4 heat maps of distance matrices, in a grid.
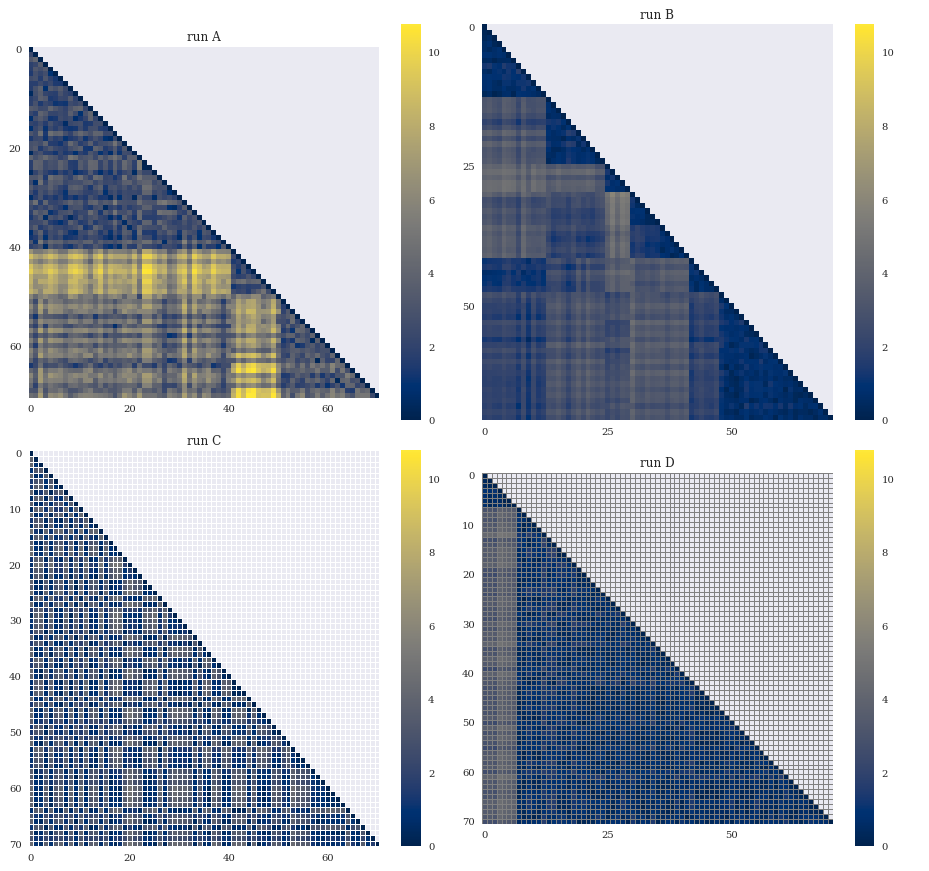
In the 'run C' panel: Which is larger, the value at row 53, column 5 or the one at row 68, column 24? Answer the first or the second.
the first
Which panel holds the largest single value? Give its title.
run A
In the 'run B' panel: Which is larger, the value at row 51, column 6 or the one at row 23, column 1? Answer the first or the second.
the second
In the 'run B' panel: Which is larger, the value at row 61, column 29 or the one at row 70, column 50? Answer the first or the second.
the first
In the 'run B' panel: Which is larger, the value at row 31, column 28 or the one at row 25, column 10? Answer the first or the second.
the first
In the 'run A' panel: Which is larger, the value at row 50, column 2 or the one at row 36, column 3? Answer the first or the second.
the first
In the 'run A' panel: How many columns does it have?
71
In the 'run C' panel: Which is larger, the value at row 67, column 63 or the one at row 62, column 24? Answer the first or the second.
the first
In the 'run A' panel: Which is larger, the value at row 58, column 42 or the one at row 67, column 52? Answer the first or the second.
the first
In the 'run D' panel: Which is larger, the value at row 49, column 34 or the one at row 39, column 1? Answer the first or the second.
the second
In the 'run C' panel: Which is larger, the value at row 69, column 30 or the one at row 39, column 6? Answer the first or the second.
the second
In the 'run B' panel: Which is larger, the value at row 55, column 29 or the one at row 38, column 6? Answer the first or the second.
the second
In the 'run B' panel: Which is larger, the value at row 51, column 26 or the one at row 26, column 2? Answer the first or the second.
the second
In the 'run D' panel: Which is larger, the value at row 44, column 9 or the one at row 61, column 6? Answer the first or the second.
the second
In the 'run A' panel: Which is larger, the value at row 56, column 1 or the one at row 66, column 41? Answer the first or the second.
the second
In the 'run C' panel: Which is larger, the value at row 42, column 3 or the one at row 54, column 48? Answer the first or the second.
the second
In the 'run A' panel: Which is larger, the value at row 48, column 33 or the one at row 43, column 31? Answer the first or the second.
the first
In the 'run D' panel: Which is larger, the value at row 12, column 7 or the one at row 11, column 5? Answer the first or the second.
the second
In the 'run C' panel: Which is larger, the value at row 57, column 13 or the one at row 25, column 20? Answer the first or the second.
the second
